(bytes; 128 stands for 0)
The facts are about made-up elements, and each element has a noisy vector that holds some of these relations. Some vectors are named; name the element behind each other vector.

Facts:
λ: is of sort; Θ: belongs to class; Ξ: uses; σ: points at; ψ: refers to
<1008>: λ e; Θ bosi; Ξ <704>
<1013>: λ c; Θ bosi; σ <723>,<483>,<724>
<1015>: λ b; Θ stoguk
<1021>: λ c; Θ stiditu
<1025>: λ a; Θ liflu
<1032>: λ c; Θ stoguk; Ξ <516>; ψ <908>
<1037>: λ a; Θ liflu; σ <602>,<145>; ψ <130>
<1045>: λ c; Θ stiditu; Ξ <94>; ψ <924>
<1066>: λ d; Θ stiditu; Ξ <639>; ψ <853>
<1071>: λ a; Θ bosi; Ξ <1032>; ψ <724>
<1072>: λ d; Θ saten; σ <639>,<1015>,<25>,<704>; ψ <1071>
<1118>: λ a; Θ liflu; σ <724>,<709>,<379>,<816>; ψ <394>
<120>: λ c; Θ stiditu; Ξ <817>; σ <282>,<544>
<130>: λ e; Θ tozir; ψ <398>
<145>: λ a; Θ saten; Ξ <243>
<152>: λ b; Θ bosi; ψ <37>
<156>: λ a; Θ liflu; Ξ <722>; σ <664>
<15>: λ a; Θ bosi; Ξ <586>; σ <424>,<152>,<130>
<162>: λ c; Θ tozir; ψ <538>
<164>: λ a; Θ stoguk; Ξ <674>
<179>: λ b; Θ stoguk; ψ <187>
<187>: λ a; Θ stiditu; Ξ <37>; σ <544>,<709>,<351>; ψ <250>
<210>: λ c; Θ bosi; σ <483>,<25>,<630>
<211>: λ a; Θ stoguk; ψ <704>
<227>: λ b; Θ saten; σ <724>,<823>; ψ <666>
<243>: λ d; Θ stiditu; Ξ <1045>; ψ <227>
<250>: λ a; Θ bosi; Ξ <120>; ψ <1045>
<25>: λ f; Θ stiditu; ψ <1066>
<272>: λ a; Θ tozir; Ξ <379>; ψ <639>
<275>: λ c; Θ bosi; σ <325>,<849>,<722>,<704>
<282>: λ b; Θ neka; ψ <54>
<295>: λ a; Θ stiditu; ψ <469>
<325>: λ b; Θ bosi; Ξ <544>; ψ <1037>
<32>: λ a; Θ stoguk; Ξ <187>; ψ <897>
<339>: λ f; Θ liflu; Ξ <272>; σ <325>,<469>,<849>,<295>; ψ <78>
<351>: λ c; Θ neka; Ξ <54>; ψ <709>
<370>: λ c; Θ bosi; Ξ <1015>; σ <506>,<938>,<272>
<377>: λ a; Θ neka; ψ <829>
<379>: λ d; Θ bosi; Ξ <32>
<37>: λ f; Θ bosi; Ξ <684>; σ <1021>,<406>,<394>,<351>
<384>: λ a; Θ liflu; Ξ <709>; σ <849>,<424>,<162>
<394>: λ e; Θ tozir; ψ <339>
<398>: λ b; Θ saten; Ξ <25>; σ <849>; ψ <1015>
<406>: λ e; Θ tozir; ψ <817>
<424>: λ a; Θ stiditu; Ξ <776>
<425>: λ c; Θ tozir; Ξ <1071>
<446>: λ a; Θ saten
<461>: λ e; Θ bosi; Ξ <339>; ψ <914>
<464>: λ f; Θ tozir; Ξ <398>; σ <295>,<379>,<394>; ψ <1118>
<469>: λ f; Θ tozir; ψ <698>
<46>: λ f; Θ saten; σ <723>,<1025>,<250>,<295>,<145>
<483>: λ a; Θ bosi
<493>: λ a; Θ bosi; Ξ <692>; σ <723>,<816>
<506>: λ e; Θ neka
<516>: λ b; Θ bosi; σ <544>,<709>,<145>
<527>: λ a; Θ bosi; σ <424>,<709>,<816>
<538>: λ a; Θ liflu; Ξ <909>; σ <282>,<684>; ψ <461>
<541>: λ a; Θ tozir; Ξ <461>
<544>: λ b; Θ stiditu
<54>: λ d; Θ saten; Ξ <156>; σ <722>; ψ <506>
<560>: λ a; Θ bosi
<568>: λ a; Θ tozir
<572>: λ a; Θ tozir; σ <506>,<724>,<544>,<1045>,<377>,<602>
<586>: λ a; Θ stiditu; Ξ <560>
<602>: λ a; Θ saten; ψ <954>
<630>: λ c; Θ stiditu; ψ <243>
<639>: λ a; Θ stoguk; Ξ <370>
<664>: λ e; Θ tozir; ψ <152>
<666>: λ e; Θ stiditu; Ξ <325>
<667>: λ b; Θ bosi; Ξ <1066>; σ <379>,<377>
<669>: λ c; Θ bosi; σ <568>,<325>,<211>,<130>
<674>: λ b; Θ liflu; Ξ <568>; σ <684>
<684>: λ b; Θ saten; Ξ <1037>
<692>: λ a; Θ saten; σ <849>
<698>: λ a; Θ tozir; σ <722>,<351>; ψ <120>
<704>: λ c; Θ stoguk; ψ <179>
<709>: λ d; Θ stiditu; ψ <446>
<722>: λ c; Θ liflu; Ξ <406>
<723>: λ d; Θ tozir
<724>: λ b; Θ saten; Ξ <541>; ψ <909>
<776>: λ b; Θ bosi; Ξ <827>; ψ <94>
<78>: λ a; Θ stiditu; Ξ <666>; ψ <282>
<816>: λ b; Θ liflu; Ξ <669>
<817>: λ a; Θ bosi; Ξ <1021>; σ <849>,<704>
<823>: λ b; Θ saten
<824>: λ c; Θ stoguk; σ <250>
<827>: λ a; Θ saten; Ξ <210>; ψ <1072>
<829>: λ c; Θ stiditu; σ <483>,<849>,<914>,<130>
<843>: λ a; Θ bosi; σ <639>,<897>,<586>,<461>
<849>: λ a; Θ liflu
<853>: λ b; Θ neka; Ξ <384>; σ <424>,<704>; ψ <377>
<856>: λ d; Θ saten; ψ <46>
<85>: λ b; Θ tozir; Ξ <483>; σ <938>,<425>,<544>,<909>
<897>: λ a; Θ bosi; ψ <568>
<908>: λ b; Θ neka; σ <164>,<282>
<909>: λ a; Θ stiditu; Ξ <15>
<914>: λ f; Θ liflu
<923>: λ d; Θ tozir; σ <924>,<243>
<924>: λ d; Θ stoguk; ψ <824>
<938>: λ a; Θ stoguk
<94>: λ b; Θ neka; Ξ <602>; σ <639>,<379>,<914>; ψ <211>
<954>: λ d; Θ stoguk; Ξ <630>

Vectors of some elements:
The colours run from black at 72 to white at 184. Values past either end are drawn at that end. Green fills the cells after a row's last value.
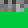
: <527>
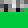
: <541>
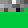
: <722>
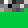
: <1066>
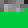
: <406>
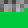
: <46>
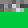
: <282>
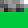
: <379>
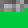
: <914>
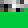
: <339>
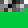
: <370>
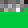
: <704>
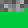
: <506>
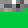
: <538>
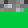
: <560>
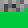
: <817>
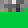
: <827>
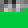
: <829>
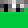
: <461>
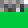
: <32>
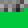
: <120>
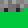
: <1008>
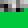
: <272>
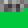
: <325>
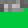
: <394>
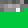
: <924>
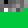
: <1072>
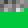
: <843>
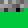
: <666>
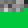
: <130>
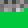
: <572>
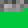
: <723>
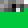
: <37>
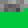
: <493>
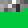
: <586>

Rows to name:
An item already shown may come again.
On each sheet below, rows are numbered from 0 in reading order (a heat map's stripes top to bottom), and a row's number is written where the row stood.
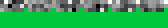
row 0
<1066>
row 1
<384>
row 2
<1071>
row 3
<37>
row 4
<684>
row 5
<379>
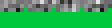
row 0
<425>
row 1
<464>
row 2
<275>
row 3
<351>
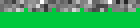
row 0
<908>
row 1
<586>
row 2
<908>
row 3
<684>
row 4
<527>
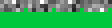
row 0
<250>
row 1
<15>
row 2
<243>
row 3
<211>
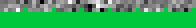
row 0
<211>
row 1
<1015>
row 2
<54>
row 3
<339>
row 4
<85>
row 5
<698>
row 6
<424>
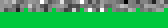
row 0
<145>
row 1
<156>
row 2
<684>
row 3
<1037>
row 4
<544>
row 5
<823>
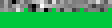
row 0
<1015>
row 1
<339>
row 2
<954>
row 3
<464>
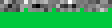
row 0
<667>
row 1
<853>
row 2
<94>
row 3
<152>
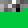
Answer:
<909>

